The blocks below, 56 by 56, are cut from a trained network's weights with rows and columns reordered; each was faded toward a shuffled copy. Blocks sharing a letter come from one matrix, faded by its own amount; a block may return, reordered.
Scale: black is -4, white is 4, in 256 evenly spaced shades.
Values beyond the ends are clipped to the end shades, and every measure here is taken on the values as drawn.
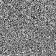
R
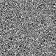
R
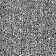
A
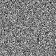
R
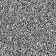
R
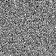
R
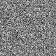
R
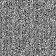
A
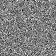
R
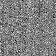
A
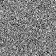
R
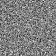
R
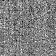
A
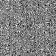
A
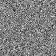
R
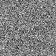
R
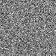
R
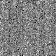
A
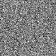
R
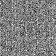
A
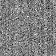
A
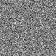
R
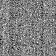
A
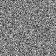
R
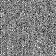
A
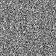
R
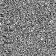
R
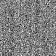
A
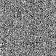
A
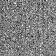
A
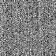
A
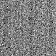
A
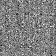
A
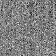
A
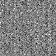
A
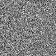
R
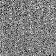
A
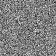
R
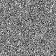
R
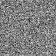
R
